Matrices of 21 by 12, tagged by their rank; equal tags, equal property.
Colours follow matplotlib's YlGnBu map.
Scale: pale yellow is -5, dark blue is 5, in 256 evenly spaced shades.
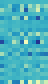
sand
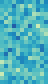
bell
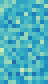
bell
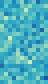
bell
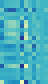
sand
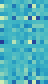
sand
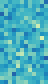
bell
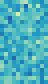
bell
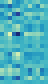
sand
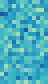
bell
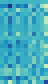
sand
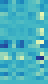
sand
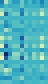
sand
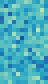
bell
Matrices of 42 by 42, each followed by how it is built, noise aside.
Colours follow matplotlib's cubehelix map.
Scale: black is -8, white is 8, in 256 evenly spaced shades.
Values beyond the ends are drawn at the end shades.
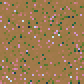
sparse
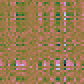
low rank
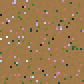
sparse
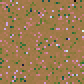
sparse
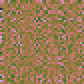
low rank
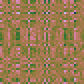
low rank
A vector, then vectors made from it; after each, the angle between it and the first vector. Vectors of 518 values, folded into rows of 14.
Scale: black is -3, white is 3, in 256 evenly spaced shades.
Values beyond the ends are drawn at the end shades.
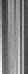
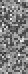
orthogonal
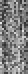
partly aligned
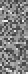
orthogonal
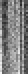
nearly parallel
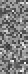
orthogonal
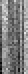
nearly opposite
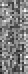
partly opposed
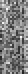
partly opposed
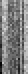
nearly opposite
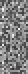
orthogonal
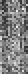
partly aligned
